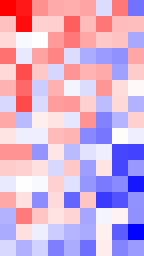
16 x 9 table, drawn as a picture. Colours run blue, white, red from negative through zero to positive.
Grain: fine. Mirror symmetry: none. Slope: up to the top left. Ninth with the highest average: top left. Stripes: none. Average level on the scale: 50%. Odd rows or columns: none.
